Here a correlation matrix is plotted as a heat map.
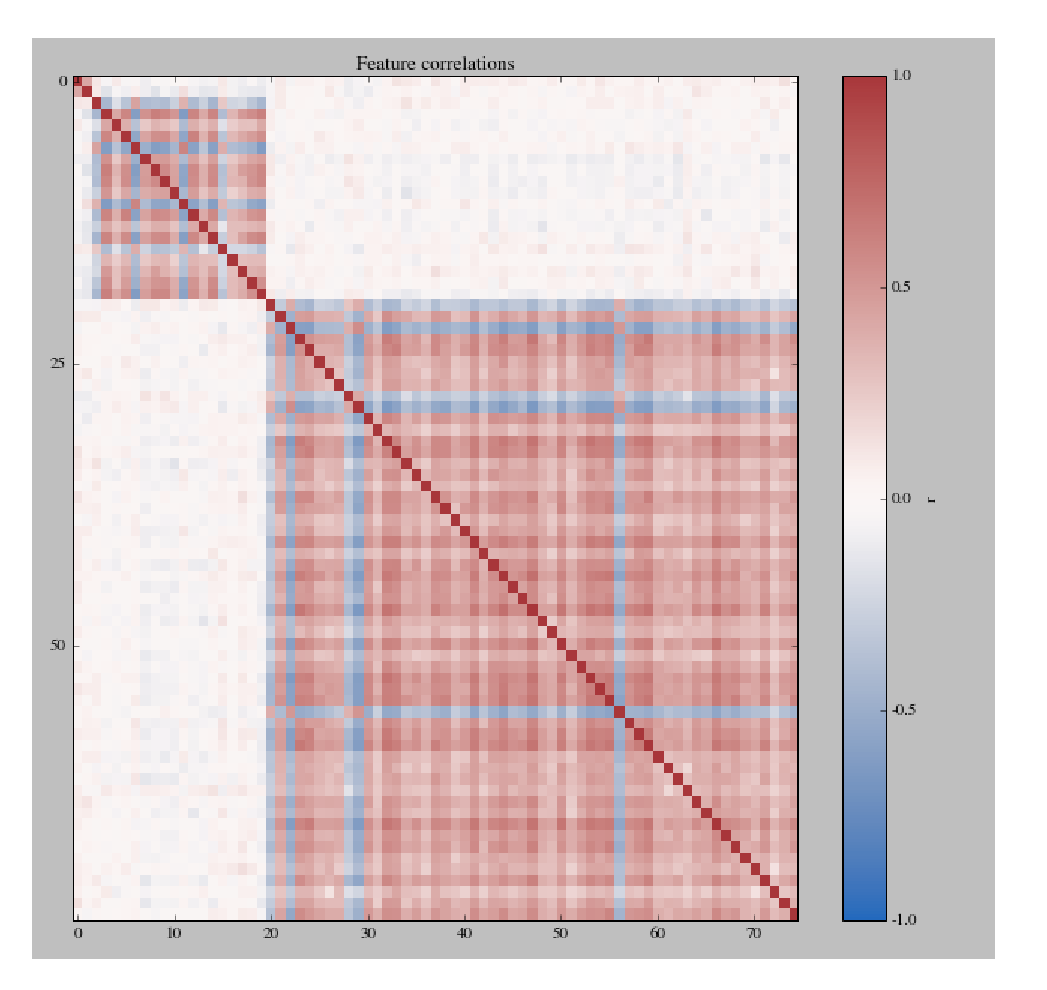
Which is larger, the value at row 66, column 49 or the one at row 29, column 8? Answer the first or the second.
the first
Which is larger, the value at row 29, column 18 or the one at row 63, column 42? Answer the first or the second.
the second
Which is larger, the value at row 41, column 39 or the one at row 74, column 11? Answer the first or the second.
the first
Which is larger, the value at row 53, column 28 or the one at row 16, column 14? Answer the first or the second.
the second
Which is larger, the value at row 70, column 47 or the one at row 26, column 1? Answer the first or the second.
the first
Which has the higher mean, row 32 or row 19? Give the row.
32
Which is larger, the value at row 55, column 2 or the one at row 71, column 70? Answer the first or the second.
the second
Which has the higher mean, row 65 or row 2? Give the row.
65
